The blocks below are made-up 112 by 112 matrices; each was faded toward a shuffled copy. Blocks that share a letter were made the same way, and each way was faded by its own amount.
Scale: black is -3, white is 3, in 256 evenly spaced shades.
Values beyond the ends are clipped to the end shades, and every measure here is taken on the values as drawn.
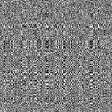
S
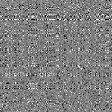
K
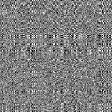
S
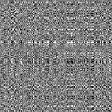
S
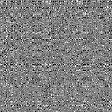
K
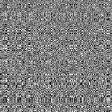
S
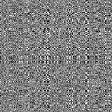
S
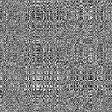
S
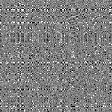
K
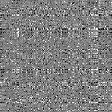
K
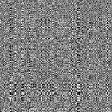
S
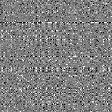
K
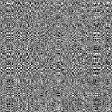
S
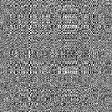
S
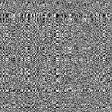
S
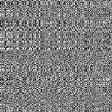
S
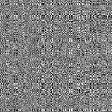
S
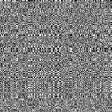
S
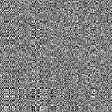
S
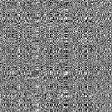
S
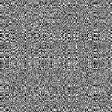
S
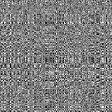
S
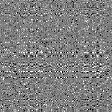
K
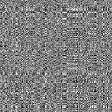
S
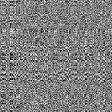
S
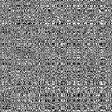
S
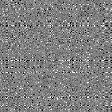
K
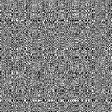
S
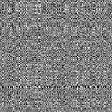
S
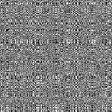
S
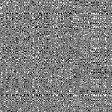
K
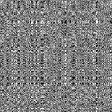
S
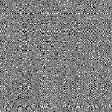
K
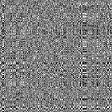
S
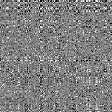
K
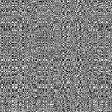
S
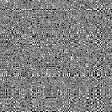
K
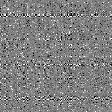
K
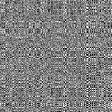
S
